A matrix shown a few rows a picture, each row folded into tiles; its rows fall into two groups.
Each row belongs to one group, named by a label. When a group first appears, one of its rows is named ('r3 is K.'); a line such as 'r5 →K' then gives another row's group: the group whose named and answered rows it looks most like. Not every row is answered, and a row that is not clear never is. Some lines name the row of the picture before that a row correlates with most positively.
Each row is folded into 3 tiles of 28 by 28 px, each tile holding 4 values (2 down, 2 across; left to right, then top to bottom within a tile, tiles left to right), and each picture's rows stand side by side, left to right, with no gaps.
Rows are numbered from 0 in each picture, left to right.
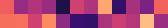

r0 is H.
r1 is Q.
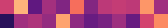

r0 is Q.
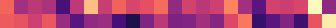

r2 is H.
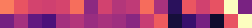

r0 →Q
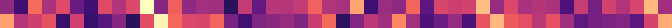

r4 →Q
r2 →H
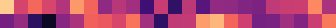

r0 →Q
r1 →H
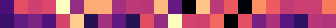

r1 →Q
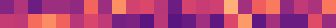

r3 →Q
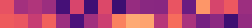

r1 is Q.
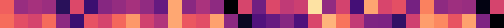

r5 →H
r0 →H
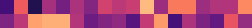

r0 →Q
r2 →Q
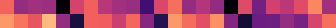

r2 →H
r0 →H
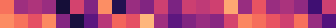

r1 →Q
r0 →H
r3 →H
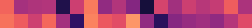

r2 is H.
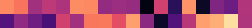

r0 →Q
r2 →Q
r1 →H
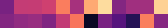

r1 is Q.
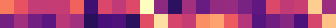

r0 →Q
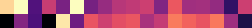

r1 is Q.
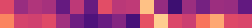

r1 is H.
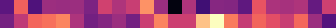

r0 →Q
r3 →H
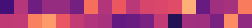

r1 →Q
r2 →Q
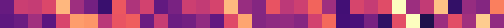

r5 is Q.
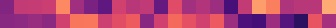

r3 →Q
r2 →H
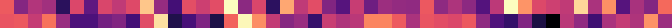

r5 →H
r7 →Q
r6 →Q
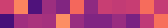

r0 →Q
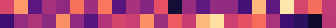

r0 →Q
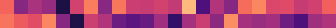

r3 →Q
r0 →H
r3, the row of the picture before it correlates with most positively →3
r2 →Q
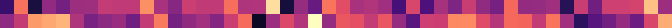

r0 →Q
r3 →Q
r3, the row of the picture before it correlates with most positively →2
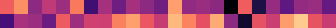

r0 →Q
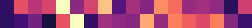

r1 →Q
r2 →H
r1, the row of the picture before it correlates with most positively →0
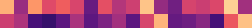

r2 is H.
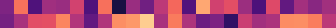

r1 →Q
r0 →Q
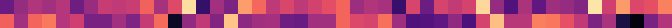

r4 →H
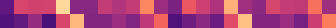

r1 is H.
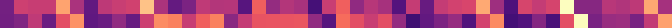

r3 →H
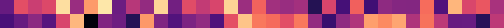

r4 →Q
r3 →H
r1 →Q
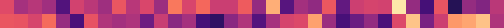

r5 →Q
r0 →H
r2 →Q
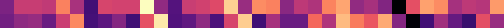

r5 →Q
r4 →H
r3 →Q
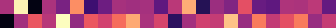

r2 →Q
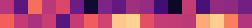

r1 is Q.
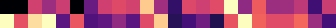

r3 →H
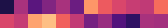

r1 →Q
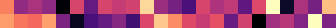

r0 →H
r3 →Q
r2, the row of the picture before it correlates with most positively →0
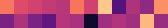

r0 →Q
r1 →Q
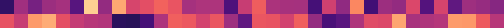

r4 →Q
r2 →H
